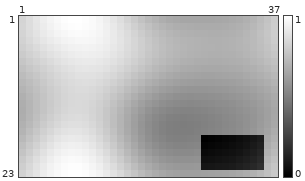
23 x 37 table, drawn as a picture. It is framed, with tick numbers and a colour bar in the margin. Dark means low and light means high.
An odd patch, lower than its surroundings, sits in the bottom right. Overall the values sit about 70% of the way up the scale. The values are skewed, with a long tail toward low values. No regular stripes run through it. The ninth with the lowest average is the bottom right. Values change most from cell to cell in the bottom right.
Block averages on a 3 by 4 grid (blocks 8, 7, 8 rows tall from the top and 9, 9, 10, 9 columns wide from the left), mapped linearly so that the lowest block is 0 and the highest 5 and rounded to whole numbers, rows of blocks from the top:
5533
4422
5410
